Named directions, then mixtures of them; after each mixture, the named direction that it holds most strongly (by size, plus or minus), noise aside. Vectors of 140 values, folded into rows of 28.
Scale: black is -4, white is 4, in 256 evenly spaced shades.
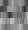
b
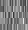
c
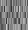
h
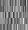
c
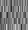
h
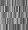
h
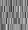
h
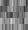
b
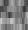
b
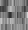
b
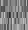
c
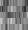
b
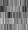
b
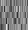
h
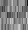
b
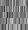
h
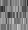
b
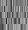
h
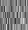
h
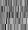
h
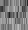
b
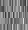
c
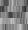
b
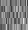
h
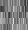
c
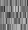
h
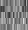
c
